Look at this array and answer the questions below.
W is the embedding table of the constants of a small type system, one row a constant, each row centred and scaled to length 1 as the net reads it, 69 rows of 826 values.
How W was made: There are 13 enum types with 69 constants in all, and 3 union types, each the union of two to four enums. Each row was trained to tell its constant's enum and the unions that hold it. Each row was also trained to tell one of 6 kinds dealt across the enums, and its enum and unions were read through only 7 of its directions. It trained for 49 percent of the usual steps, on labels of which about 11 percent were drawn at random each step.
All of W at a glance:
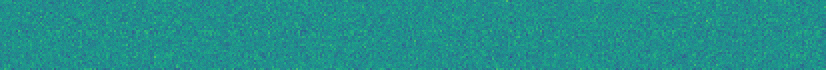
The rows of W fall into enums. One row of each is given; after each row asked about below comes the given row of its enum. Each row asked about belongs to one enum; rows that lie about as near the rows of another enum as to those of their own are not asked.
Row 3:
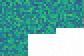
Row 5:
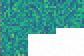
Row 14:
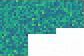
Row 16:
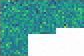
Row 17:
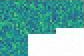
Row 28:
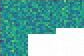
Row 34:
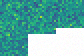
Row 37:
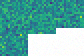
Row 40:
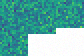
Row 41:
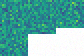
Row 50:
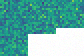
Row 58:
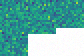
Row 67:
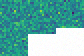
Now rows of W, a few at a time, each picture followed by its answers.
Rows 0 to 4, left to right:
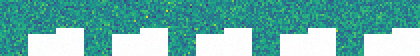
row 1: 17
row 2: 40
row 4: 58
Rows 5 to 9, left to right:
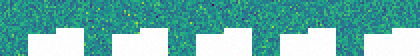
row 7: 50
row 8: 58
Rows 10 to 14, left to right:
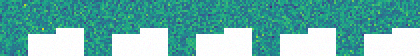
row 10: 16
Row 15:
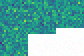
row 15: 67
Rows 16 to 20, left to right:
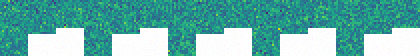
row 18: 50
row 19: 14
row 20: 67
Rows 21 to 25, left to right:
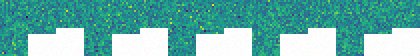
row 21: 50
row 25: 67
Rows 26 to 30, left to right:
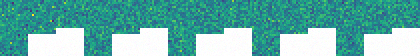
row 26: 16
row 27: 14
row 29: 40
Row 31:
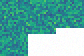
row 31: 14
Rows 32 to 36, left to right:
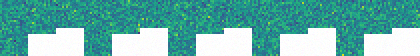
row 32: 14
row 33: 34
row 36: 58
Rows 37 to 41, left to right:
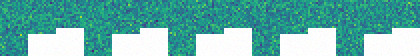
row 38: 58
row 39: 40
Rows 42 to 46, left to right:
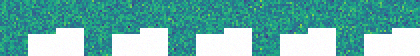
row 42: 40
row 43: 34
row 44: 37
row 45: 3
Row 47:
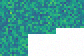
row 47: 40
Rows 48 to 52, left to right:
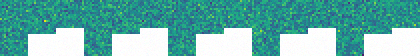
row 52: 16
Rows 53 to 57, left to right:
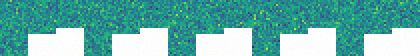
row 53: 34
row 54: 37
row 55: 37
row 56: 17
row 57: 16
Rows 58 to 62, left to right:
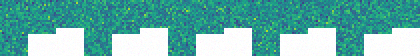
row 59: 67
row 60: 14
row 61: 17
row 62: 3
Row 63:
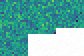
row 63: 37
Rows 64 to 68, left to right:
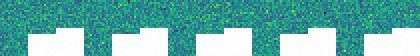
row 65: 41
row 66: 37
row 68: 67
